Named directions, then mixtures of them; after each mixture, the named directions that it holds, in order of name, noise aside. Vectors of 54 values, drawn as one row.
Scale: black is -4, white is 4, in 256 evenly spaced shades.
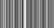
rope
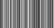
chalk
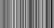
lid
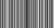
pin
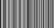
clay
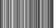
chalk, lid, rope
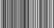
chalk, lid, rope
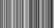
chalk, lid, rope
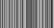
lid, pin, rope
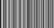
clay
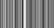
rope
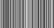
pin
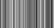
chalk, clay, lid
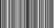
clay, pin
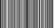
chalk, clay, pin
